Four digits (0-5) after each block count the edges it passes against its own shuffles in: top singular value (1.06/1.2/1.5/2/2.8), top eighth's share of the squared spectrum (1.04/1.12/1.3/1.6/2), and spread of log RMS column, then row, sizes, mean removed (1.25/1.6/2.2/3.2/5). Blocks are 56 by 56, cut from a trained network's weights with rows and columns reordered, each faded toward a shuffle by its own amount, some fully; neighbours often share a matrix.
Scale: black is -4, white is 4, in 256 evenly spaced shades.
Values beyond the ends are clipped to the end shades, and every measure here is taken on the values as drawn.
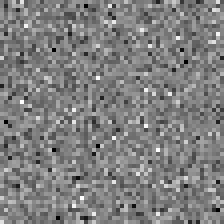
1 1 1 0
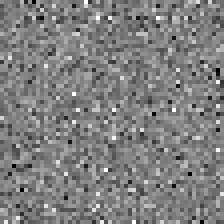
2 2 0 1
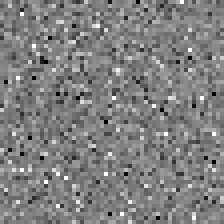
0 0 0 0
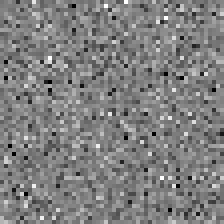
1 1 0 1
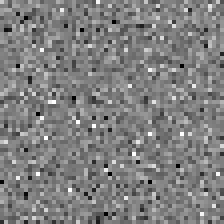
2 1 0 0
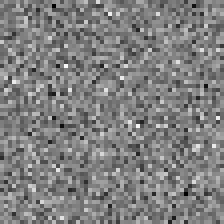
1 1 0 0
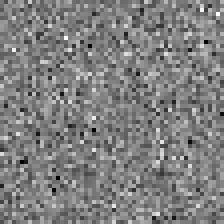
0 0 0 0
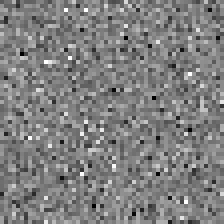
1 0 0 0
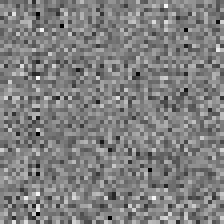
3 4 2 2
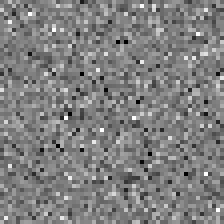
0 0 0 0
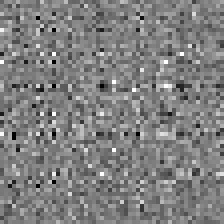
4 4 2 3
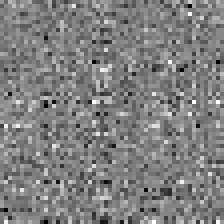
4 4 2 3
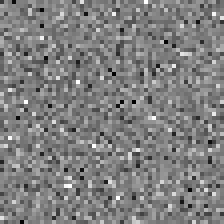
0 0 0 0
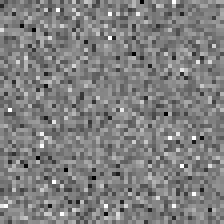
0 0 0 0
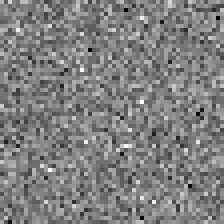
1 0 0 0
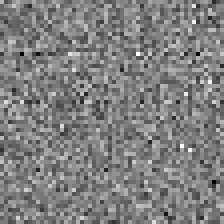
3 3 0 1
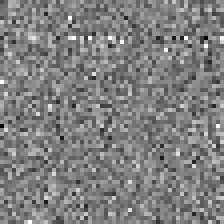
2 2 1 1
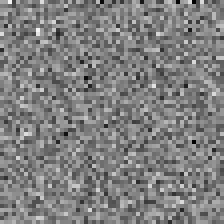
2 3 0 1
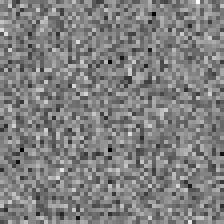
1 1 0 0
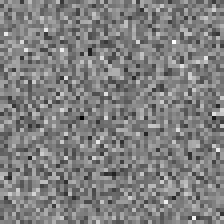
1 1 0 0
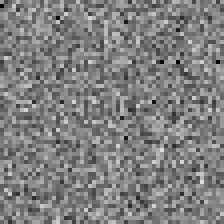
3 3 0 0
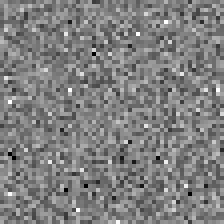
0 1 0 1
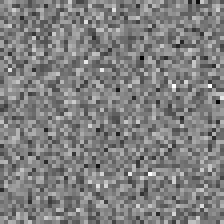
1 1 0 0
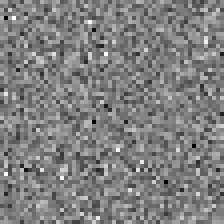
2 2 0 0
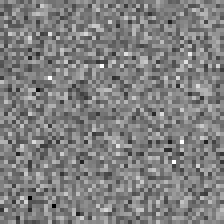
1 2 0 1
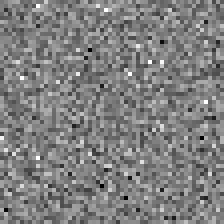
1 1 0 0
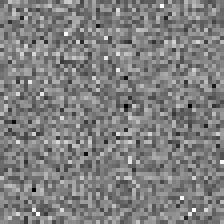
2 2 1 1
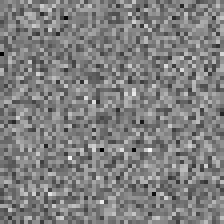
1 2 0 0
